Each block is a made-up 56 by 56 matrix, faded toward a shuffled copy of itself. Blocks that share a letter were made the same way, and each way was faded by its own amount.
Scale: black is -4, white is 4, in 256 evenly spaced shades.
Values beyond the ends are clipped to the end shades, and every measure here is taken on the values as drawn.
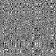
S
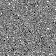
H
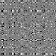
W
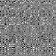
S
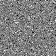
H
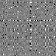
W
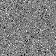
H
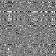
W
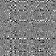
W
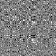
S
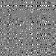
W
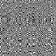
S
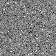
H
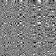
S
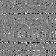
W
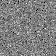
H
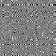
W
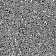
H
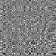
S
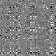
W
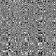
S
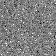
H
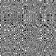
S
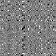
S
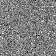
H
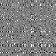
W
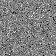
H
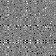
W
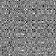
S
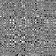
S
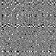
W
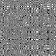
W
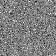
H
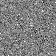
H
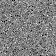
H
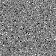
H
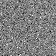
H
